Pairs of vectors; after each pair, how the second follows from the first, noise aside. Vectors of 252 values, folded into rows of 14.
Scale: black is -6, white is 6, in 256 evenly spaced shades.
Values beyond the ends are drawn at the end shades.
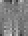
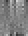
reversed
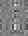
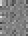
wrapped around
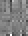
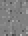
partly zeroed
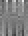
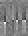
wrapped around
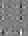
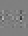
partly zeroed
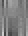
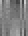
reversed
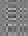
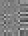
wrapped around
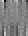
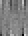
reversed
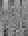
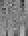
reversed
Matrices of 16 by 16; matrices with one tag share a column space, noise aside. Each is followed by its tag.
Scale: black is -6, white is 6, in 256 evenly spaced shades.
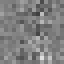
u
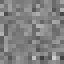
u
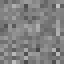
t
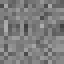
t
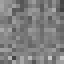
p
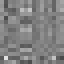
p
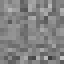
p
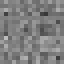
u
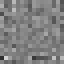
p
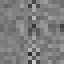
t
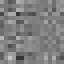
u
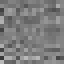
p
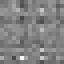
p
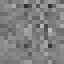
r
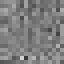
p
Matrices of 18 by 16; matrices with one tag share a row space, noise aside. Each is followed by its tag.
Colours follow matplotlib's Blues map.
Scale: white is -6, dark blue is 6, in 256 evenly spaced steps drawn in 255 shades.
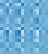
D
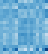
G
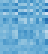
G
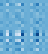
D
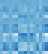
G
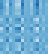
D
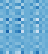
D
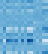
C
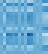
C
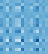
D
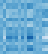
C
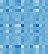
D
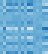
C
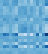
G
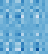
D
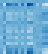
C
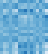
G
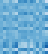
G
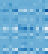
G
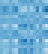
G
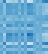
C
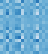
D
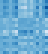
G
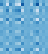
D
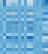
C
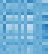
C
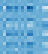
C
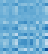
G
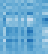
C
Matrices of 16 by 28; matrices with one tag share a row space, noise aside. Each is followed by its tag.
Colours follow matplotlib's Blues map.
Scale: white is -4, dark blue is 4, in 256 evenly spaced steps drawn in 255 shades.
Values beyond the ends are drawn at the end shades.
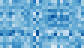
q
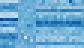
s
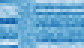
s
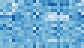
q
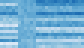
s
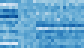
s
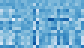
q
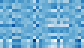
q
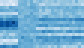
s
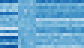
s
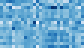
q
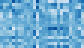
q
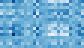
q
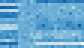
s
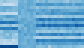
s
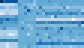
s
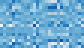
q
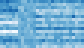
s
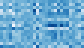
q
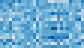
q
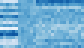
s
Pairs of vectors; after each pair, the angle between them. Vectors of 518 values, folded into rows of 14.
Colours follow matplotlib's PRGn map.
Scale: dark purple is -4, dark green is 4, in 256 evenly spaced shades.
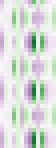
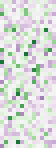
orthogonal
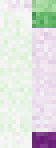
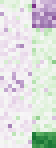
nearly opposite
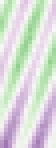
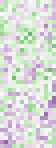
partly aligned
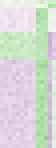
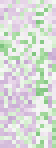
partly aligned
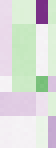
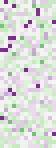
orthogonal
